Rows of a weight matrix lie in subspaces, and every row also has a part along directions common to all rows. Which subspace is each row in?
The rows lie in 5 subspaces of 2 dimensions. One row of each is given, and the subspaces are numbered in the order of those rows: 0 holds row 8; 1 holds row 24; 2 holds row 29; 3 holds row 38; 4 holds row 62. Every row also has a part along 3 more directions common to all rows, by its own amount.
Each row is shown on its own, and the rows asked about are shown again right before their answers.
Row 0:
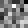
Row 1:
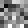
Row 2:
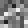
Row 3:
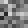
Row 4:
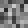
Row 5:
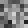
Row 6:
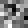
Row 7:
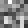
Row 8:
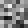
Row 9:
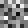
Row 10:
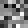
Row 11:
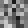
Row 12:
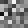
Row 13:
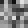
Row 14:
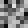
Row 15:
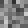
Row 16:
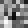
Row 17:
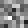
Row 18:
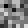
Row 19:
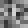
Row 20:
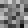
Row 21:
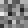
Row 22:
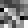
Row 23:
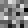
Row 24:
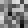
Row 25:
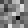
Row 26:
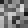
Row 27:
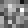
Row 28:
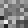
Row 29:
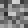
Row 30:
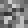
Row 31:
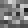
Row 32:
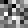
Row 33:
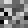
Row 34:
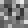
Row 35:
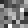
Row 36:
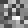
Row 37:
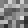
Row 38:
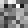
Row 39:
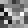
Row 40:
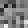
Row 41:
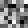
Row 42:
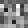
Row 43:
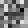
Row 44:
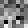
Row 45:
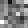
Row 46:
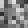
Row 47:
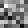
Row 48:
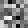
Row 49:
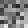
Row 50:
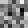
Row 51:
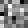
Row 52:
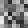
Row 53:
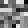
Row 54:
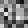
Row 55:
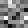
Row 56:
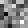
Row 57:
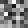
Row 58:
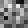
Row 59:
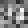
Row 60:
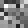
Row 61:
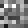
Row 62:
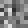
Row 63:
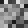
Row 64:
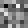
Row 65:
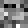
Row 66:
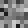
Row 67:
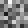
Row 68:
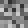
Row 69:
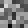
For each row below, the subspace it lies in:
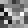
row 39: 4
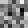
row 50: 2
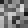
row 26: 2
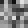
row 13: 3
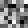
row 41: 1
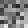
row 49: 0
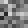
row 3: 4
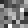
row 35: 2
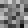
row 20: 1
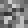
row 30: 0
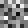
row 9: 1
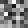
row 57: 4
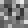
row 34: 2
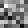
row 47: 0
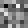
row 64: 3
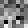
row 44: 0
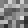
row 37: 0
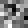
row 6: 4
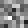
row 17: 0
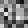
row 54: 2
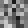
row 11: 4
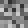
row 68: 1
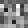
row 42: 1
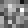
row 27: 2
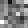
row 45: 1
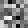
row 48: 3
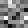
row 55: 1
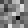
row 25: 2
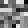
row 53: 3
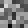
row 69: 2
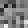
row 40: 0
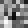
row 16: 4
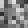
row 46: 3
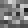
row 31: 1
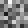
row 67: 1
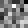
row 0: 1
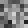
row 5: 4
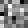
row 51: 2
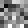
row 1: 2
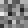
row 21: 2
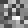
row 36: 4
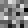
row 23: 1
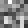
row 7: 0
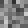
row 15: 3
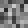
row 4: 1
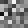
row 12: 4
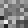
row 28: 0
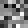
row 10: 3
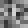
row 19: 4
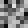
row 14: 3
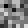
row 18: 3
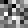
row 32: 4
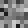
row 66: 3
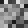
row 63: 3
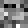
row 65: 3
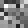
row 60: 3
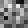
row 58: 2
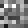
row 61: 0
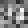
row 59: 2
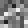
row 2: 0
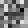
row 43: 2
